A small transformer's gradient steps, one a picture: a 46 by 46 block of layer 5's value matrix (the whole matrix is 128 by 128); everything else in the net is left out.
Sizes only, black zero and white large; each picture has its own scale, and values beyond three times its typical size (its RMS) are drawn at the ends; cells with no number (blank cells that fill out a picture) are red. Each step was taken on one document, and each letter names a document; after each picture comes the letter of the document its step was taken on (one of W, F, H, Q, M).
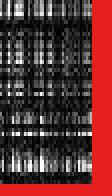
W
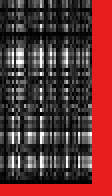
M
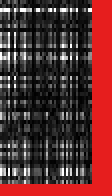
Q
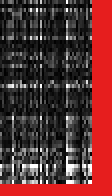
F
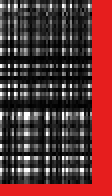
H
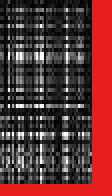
W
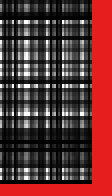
H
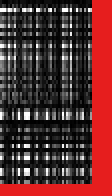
Q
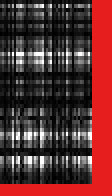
M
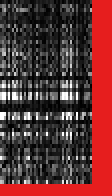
Q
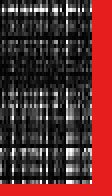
F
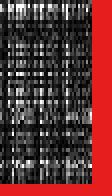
W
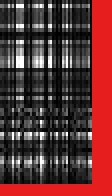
M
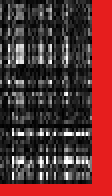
W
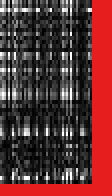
Q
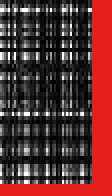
Q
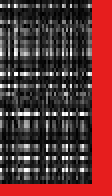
H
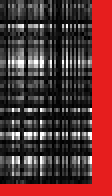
M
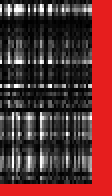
W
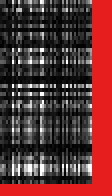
M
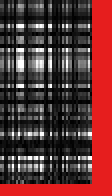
M
